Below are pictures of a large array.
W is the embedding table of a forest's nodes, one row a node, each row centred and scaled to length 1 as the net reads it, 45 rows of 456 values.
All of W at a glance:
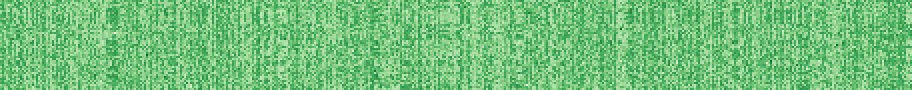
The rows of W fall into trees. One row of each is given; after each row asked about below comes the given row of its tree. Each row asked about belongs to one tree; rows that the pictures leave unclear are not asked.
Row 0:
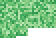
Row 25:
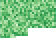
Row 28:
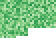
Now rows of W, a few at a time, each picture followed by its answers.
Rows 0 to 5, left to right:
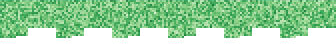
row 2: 28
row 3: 0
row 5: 25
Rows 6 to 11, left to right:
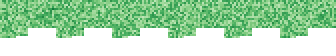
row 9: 25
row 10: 25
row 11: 25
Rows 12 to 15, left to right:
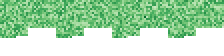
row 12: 0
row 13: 0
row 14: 25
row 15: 0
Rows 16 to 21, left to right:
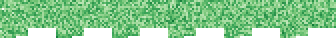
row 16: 28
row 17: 0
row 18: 0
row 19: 0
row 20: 25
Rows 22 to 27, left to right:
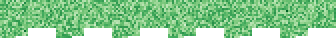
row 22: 25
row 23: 0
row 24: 25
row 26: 25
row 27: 25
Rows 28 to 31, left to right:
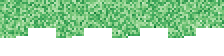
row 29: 25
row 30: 0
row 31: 0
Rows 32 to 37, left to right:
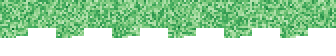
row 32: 0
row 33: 25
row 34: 25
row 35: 25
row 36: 0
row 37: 25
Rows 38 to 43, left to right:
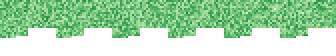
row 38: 25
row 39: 25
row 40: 0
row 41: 25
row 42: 0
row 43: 0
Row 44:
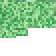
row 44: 0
